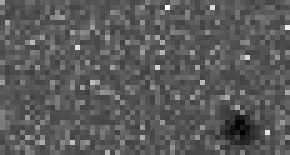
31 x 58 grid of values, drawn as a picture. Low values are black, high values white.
A single dip lies in the bottom right. The halves do not mirror each other. The values are skewed, with a long tail toward high values. The bottom right is the ninth with the lowest average. No overall slope runs across the table.
